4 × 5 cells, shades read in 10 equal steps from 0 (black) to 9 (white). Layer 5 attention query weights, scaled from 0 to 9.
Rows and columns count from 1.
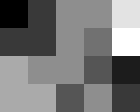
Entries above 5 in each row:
1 1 1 2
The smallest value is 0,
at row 1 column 1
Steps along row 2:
same up down up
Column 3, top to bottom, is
5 5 5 3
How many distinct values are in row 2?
4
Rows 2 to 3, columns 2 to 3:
2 5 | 5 5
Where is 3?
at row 3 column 4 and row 4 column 3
